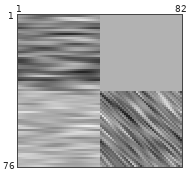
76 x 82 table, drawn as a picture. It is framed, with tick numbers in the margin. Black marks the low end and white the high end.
It is made of 2 by 2 panels. Panel 1,1: middling, streaked across, strong in contrast. Panel 1,2: high, flat. Panel 2,1: high, streaked across. Panel 2,2: middling, slanting down to the right, strong in contrast.
